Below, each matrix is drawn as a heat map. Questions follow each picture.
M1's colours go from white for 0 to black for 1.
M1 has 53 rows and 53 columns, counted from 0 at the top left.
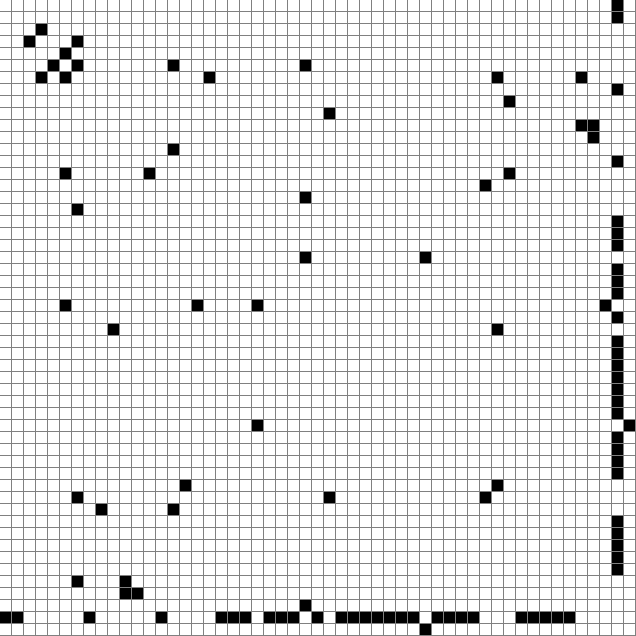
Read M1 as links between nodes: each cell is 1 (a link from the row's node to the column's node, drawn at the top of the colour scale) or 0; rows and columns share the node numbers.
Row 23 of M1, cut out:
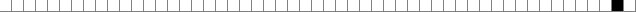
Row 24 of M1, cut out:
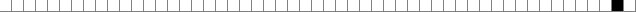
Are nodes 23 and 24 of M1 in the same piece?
yes
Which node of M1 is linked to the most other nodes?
node 51
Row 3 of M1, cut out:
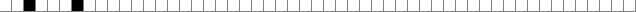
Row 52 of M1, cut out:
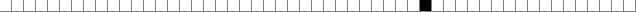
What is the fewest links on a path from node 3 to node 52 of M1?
6
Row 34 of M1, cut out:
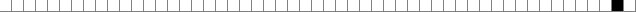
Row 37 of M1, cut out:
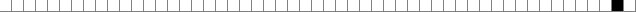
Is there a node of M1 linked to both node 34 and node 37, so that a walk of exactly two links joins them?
yes
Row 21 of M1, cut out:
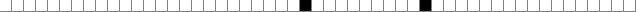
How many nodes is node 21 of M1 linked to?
2
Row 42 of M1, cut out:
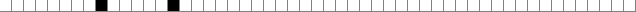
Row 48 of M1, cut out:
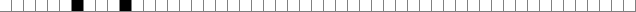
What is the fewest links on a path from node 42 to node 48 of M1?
4
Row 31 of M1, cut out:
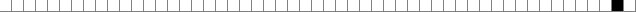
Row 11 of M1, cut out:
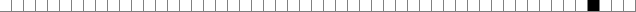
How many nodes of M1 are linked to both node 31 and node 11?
0
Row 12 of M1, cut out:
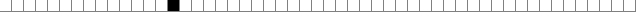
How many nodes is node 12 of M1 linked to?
1
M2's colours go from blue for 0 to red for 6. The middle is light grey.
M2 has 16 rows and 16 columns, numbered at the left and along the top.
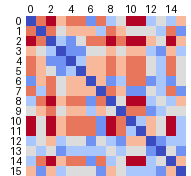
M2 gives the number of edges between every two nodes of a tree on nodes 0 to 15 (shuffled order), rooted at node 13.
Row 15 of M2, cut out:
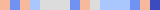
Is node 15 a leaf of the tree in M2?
no
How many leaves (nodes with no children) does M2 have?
9
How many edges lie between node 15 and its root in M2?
1
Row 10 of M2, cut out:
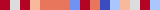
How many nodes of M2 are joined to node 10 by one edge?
1
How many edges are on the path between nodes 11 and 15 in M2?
2
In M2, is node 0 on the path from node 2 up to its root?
no
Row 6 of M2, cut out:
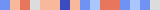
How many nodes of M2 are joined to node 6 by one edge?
4
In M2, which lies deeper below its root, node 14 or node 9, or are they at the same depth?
node 14
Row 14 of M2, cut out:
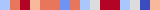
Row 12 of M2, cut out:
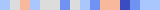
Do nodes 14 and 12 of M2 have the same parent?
no
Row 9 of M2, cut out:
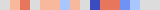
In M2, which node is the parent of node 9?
12
